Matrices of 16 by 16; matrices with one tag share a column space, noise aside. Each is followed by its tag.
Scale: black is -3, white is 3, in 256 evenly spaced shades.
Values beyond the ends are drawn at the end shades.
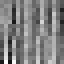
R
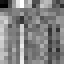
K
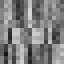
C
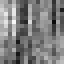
R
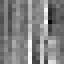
R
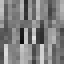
C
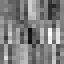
C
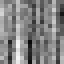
R
